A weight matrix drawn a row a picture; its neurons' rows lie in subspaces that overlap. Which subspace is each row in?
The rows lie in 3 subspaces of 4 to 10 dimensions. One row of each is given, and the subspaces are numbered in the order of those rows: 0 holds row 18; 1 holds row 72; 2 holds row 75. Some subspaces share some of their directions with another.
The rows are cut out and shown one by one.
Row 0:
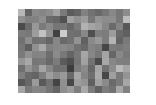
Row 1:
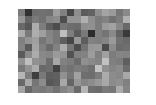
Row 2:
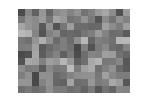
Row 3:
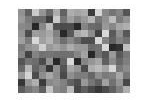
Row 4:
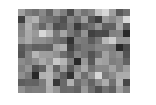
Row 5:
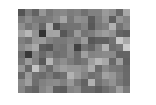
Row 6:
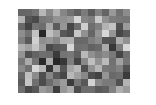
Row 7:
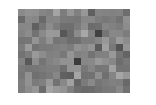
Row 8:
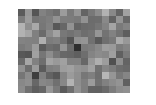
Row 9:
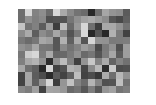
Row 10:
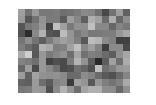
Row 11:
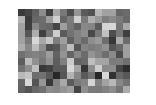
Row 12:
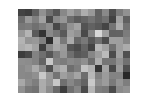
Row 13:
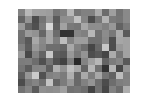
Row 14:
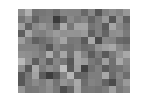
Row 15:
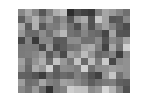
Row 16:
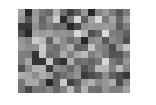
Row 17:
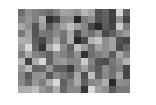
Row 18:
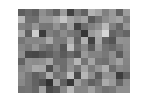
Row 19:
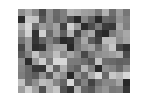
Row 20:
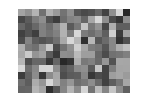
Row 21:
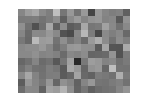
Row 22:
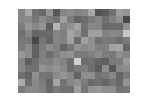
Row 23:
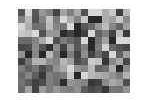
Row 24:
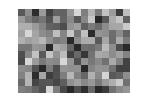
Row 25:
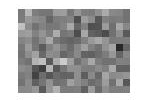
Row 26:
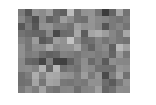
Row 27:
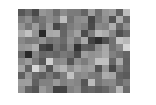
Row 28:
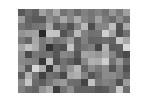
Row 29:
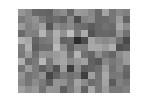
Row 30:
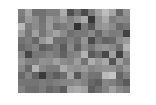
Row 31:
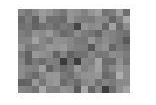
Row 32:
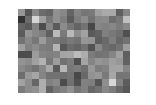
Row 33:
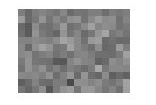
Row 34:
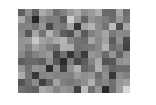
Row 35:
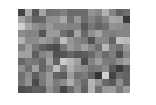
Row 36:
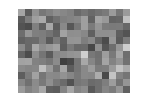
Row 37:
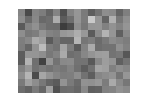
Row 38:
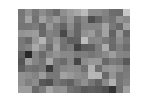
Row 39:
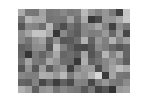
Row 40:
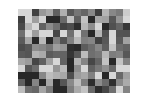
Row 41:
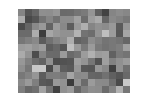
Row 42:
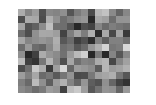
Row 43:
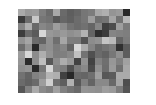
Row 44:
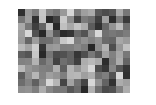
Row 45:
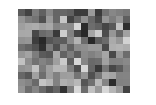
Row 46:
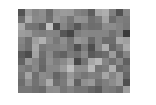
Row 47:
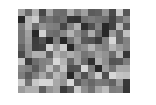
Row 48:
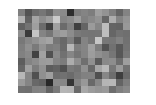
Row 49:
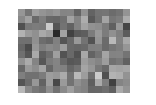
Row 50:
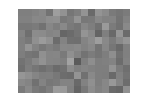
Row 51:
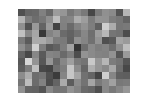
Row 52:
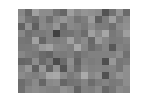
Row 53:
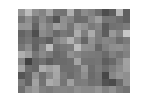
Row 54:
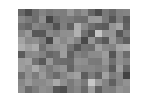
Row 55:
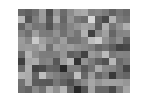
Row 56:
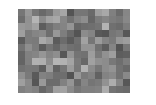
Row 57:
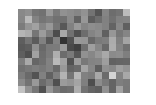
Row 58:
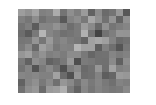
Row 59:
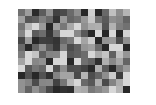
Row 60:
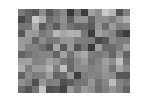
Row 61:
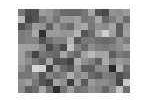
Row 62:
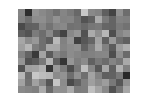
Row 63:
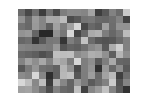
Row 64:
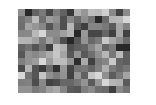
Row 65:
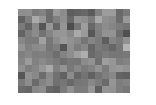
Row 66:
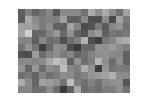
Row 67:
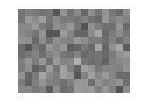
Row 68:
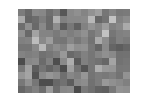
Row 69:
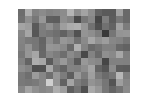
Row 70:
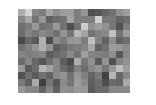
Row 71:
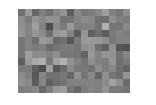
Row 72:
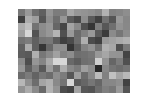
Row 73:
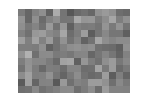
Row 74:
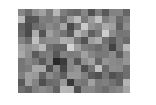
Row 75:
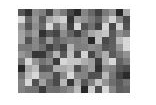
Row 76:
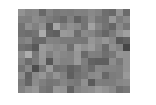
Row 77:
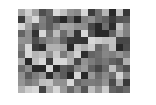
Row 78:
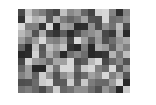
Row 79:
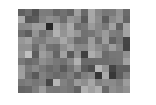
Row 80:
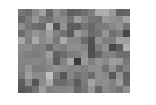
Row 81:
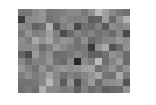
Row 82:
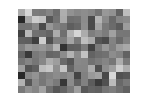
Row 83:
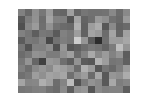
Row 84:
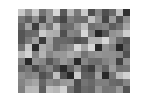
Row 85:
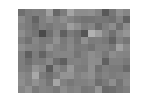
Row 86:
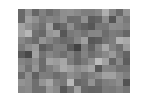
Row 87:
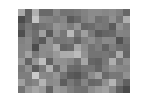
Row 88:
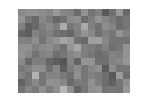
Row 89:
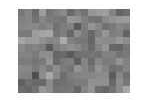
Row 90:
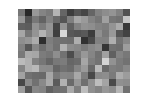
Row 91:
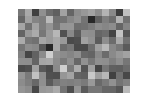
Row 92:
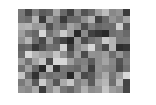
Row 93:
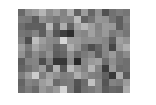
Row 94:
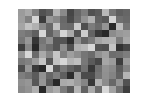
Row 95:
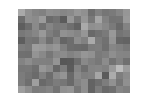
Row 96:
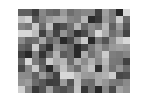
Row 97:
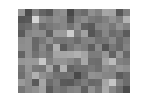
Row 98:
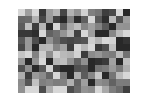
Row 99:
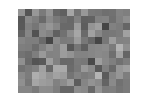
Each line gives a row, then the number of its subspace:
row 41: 1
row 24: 0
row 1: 2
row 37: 0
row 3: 0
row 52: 0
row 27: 1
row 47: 0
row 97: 2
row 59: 0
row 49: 2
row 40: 2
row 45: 2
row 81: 2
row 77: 0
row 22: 2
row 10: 1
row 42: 0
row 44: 0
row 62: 0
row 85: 2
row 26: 0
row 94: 2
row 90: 2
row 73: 2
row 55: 0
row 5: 1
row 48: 0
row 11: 2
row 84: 1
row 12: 0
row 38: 2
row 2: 0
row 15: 0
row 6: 1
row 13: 0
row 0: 2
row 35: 2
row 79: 2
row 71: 0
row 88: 0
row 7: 1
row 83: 0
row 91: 0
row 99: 0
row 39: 2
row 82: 2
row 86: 1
